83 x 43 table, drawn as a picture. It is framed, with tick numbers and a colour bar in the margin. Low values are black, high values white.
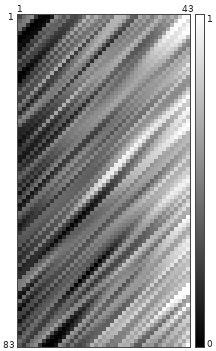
Grain: diagonal, up to the right. Slope: up to the right. Average level on the scale: 50%.
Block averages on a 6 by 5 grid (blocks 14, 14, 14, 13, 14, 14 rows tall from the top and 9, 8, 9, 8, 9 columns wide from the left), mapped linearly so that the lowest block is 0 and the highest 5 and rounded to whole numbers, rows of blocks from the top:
0 2 3 3 5 / 1 2 3 3 5 / 0 2 3 4 5 / 1 1 2 3 5 / 1 1 2 3 5 / 1 1 3 4 5
